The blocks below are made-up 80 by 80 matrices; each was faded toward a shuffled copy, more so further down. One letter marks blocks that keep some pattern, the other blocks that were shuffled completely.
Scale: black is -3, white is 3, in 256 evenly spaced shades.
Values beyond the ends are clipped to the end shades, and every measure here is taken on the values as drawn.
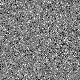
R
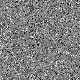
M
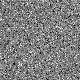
R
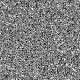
R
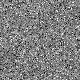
R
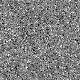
M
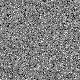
M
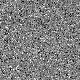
M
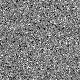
R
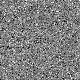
R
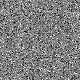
M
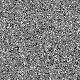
M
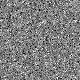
R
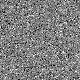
R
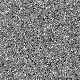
R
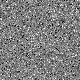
R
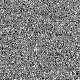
M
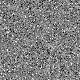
M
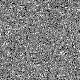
M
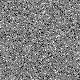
R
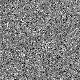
R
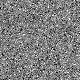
R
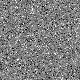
R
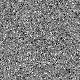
M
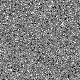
R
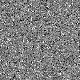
M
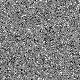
R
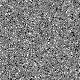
M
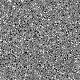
M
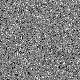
M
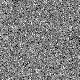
M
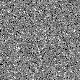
R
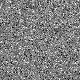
M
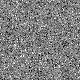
R
